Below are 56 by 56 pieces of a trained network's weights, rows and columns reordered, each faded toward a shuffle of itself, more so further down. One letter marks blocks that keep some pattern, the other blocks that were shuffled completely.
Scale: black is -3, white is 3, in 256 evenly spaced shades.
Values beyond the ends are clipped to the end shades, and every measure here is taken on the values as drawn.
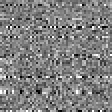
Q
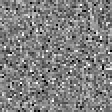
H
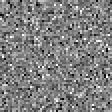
H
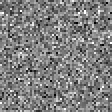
H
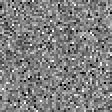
H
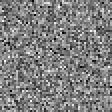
H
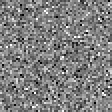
H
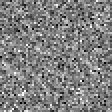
H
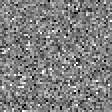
H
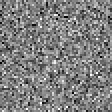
H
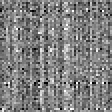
Q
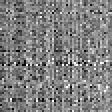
Q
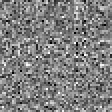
Q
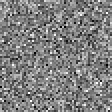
H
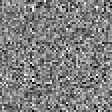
Q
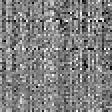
Q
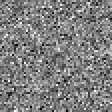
H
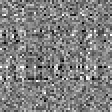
Q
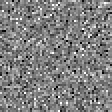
H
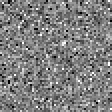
H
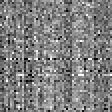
Q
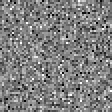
H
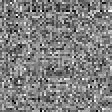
Q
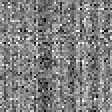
Q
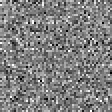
Q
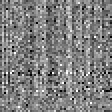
Q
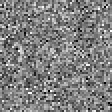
H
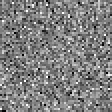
H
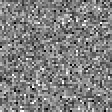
H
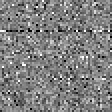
Q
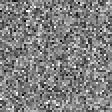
H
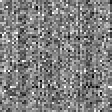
Q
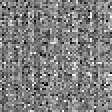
Q
